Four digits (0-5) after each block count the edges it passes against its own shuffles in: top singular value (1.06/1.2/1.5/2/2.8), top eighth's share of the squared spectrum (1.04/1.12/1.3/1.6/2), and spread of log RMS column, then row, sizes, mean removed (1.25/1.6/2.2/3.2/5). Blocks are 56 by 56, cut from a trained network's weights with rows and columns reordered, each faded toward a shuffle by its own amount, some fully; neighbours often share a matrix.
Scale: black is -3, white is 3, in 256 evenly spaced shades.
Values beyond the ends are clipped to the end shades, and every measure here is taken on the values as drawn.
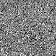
2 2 0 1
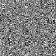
3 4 2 2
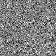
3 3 1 1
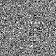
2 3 1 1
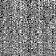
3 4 1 3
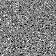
1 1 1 0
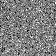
0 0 0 0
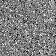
0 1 0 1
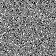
0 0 0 0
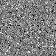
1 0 0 0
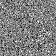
0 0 0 0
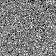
0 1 0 0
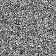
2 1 0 0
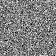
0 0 0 0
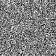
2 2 1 0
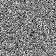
1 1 0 0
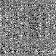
2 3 0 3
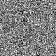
2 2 0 0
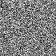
2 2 0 0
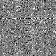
2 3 0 2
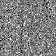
1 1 0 0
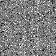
1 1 0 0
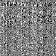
3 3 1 3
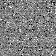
1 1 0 1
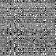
3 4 3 1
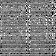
3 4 3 2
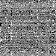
3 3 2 1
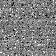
1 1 0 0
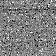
1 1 1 0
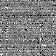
3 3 2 2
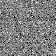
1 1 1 0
